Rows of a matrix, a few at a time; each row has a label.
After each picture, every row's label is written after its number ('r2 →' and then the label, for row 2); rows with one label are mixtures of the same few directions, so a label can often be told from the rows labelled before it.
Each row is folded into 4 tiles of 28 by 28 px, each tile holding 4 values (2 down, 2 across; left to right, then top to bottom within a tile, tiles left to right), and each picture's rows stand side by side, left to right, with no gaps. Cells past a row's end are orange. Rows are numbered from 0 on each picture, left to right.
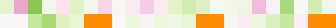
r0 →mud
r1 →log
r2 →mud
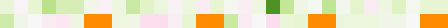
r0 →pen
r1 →mud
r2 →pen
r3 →mud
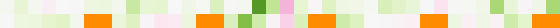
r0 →pen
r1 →mud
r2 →mud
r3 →pen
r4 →pen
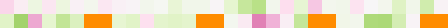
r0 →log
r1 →log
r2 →mud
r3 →mud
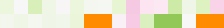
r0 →mud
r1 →mud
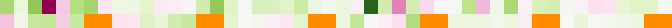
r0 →pen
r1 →pen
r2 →pen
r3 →mud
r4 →mud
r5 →log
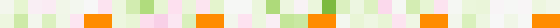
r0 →pen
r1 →mud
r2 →pen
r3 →pen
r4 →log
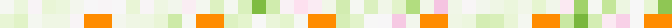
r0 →pen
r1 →pen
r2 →log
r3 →pen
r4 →mud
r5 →mud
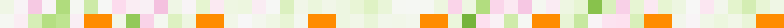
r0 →mud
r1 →log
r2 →mud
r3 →log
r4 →log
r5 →mud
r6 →log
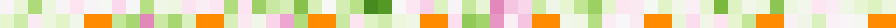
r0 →log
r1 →log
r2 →pen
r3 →log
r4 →log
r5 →log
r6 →pen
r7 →log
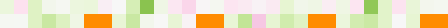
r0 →mud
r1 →log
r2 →log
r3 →mud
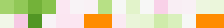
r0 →log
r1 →pen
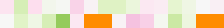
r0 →pen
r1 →mud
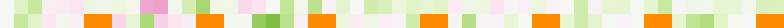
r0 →log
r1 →log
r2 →mud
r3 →pen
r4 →log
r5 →mud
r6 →mud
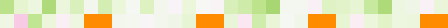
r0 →log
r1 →mud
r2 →log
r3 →log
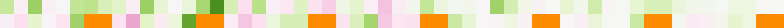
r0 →pen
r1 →pen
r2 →mud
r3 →log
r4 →pen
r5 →pen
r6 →mud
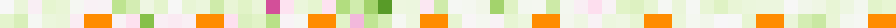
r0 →pen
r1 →log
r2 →pen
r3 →log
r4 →pen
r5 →log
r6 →pen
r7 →mud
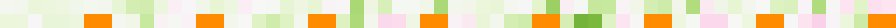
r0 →log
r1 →log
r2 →mud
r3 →mud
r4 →pen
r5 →mud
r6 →mud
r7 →mud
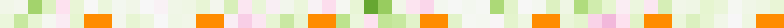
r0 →mud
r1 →log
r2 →mud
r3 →log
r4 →pen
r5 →mud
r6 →mud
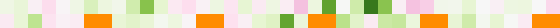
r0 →log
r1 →log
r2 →pen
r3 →log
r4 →pen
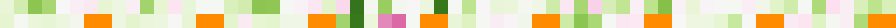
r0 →log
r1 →mud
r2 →log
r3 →mud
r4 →mud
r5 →mud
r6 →pen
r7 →pen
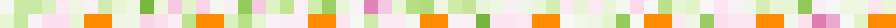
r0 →mud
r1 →mud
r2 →mud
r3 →log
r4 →log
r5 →pen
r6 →log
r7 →mud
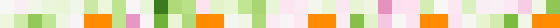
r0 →mud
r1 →log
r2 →log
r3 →log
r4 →pen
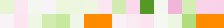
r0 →mud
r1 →mud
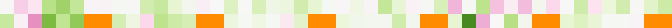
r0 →log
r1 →log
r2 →pen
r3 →pen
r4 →log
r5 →mud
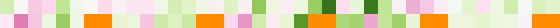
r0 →mud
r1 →log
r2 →pen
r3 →log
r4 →mud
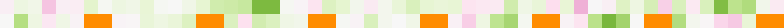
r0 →log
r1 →pen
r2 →log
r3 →log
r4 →mud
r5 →mud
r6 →pen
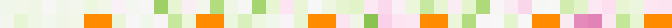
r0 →log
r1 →pen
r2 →mud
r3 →log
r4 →log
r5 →mud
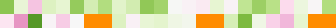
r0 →log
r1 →log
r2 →mud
